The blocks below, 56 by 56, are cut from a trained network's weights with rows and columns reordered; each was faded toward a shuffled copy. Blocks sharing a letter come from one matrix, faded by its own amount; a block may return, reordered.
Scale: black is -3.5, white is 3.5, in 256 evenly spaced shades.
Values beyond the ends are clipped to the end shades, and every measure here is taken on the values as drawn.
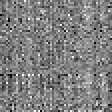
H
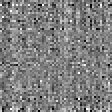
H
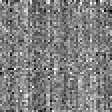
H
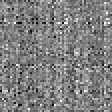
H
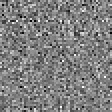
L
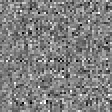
L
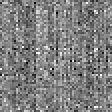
H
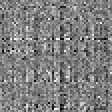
H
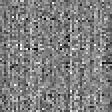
H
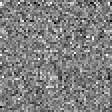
L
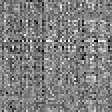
H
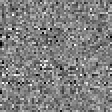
L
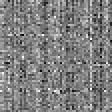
H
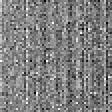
H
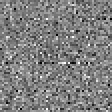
L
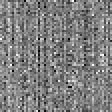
H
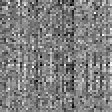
H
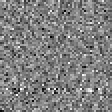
L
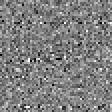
L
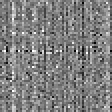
H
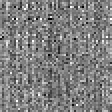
H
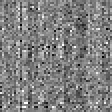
H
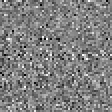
L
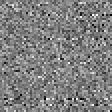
L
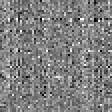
H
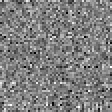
L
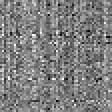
H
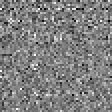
L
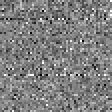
L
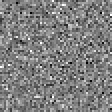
L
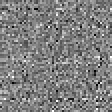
L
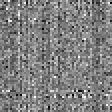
H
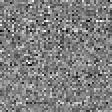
L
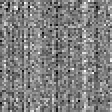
H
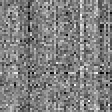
H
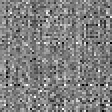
H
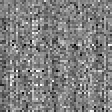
H
